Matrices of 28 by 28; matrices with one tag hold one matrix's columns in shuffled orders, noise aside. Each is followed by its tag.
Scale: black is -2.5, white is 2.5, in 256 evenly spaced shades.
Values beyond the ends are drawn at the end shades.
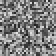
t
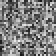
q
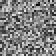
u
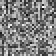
q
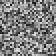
u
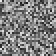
u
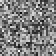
t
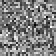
t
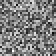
u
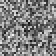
t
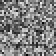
t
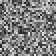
u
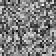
t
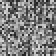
q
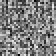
q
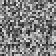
t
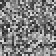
t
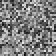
t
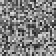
t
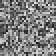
t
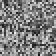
t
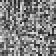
q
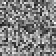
t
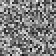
u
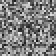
t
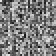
q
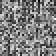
q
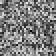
t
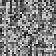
q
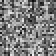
q
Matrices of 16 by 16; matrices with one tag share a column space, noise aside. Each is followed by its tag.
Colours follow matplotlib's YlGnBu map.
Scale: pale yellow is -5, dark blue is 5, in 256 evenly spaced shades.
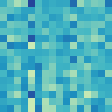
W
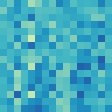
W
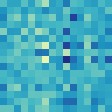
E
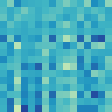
W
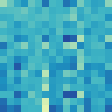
W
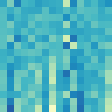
W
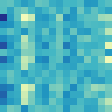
E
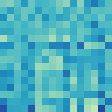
W
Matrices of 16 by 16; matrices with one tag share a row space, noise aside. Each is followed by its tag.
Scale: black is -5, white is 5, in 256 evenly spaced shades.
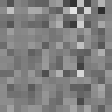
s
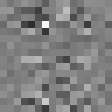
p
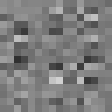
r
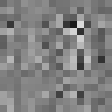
s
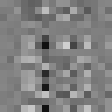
p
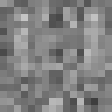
r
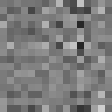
s
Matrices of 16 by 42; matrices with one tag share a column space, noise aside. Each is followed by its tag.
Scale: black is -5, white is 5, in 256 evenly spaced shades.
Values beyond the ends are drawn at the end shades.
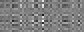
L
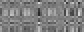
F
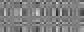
F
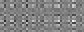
L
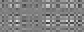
L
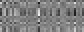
F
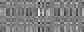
F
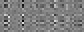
L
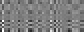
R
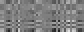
R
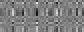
F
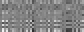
R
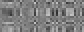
F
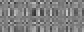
F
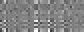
R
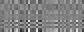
R
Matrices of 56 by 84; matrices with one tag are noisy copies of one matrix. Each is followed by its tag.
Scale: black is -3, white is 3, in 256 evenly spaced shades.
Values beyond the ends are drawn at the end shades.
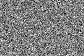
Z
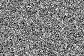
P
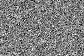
Z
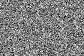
P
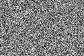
Z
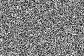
Z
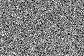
Z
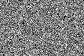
P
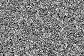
P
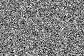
P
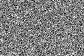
Z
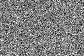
Z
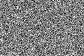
Z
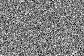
Z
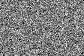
P
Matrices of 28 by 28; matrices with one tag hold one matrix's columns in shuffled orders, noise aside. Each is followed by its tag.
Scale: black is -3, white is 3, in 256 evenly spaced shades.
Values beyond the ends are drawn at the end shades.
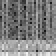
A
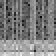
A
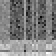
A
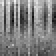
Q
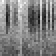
Q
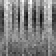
Q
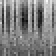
Q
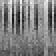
Q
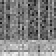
A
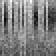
Q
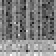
A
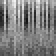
Q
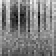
Q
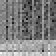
A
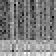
A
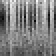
Q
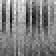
Q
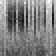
Q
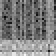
A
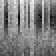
Q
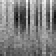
Q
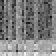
A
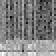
A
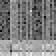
A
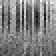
Q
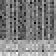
A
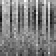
Q
